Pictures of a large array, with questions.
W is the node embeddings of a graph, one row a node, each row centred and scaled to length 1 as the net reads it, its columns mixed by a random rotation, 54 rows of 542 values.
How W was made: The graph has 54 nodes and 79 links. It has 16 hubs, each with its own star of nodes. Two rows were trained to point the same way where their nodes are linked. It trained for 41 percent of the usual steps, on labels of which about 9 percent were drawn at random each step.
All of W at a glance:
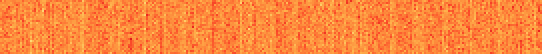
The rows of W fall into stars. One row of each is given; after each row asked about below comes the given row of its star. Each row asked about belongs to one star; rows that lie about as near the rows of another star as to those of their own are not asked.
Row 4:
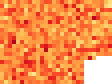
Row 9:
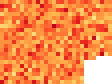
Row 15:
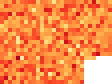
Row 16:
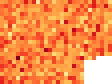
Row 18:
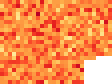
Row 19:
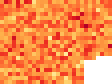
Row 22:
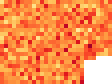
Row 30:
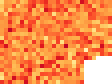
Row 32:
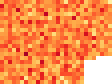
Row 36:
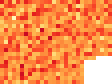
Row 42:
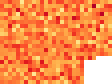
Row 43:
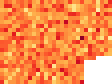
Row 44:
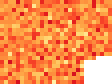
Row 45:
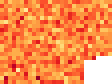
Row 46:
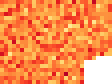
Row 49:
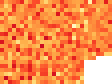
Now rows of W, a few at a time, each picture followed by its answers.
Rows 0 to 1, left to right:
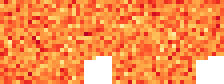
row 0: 46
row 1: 44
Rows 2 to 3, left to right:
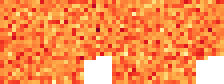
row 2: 16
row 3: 45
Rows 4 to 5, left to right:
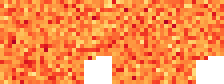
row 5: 16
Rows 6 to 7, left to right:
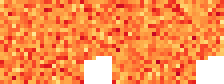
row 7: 43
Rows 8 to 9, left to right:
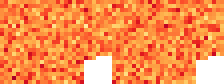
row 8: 30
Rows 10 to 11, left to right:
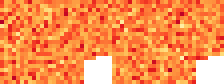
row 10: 15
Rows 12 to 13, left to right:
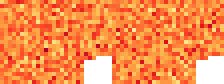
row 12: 9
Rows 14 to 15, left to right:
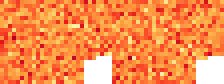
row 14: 49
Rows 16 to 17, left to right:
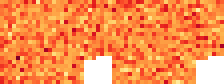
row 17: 19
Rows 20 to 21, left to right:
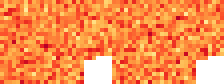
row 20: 46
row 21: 46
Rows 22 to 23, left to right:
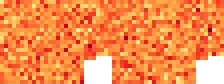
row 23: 45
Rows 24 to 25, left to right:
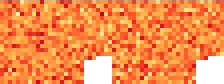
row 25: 43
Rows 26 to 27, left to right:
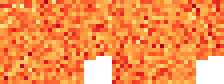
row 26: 9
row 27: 45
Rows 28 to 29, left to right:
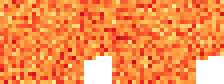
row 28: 49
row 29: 49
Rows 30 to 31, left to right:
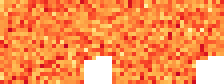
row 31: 22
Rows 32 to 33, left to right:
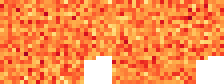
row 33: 4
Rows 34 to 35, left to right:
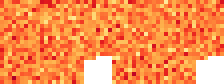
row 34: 16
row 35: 30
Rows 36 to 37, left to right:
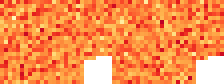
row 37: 4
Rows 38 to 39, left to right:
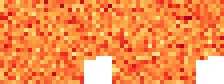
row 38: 30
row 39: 4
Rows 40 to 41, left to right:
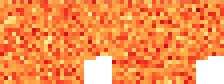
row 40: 15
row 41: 18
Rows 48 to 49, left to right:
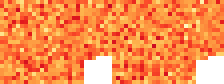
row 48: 42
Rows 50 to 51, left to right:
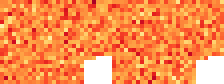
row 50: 15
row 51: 32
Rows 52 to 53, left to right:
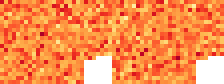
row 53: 36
